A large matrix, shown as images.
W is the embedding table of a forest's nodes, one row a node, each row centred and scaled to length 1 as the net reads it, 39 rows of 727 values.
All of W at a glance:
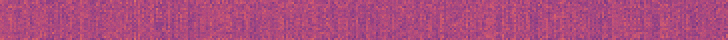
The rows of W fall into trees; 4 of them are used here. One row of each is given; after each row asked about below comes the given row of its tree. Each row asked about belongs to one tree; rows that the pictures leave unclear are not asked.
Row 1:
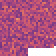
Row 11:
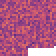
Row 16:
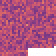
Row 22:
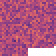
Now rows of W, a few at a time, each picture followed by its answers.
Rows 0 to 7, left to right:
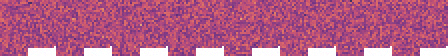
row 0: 16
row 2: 16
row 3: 16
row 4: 11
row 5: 22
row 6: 22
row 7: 22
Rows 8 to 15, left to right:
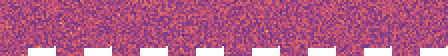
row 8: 16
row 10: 16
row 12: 16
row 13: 1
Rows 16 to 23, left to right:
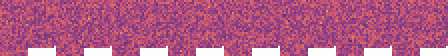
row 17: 16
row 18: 22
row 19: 22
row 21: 16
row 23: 22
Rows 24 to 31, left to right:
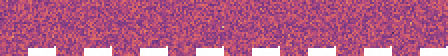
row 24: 11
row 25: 22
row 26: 22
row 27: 16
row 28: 22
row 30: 22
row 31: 16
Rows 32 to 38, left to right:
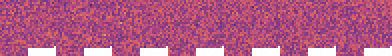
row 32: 1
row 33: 11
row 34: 1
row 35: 22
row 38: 16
